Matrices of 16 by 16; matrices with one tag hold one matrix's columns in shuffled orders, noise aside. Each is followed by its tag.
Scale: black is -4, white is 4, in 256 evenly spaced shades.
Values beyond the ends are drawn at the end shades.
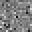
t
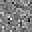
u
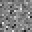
t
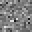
u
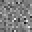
u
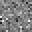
u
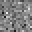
t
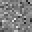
u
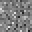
t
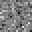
t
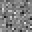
t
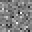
t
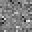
u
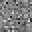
u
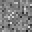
t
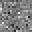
t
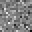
t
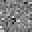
u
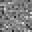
t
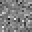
u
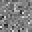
t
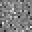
t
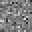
u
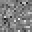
u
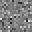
u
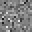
u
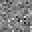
u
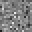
t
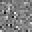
t
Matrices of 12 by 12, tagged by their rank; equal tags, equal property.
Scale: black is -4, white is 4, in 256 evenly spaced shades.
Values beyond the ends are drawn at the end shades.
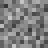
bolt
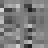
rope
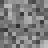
bolt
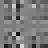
rope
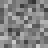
bolt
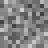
bolt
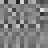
rope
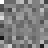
rope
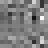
rope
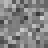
bolt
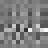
rope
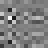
rope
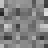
rope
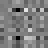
rope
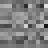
rope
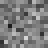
bolt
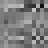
rope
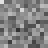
bolt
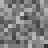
bolt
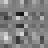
rope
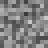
bolt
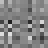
rope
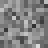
bolt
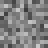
bolt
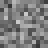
bolt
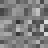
rope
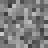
bolt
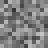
bolt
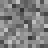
bolt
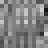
rope
